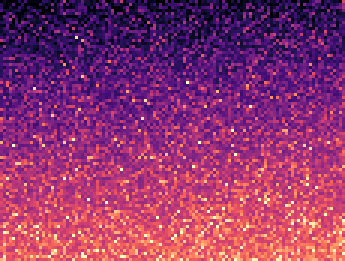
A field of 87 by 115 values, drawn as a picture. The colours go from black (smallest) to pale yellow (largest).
Fine speckle covers the field. No row or column stands out. The field climbs toward the bottom. The values follow a bell shape.
